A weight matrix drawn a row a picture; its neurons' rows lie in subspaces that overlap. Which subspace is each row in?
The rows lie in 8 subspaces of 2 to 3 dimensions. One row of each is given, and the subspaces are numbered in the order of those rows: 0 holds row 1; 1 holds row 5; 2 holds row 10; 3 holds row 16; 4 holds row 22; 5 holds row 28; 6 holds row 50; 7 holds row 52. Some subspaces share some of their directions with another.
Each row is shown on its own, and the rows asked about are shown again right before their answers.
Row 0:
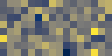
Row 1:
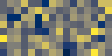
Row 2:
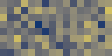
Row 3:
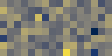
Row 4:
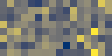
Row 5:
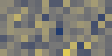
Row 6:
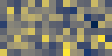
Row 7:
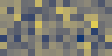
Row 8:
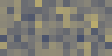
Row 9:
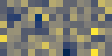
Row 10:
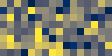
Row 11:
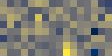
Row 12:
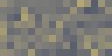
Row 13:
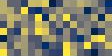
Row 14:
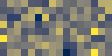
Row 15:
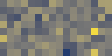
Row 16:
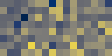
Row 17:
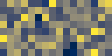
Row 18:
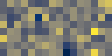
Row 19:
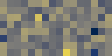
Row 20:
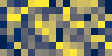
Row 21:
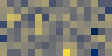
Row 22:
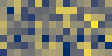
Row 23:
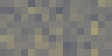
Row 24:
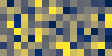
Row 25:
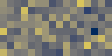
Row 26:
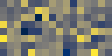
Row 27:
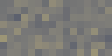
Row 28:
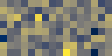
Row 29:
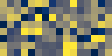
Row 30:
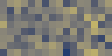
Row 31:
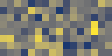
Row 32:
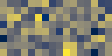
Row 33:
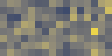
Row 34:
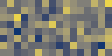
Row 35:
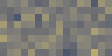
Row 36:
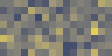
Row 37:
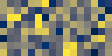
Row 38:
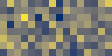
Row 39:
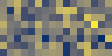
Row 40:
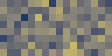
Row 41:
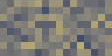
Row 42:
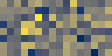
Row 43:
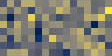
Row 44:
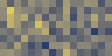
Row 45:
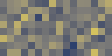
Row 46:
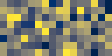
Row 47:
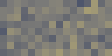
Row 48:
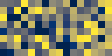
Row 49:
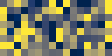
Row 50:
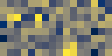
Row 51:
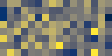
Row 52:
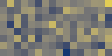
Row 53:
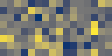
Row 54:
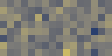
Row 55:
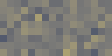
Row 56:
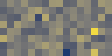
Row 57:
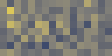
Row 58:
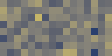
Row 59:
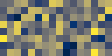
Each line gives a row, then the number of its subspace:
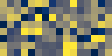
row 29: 1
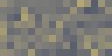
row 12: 6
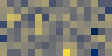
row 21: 2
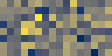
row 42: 1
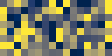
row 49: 5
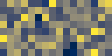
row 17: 3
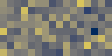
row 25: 6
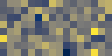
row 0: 6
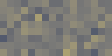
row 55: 1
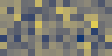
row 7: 4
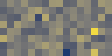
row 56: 5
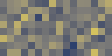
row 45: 3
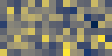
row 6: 4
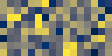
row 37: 0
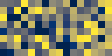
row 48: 0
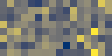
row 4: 1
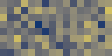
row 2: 0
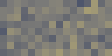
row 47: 6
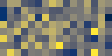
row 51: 0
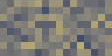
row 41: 1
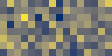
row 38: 3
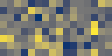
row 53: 2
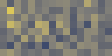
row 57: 3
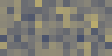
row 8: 4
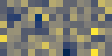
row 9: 3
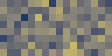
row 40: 3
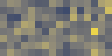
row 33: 1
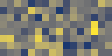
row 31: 2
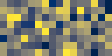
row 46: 1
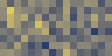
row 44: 3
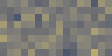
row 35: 6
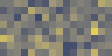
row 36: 2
